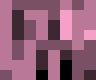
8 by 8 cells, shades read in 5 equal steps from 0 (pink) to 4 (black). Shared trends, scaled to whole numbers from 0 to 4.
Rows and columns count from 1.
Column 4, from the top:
2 1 1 1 2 3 3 4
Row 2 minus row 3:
0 0 -1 0 -1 0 0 0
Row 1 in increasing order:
1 1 1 2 2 2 2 2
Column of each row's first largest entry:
2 2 2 2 2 4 6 4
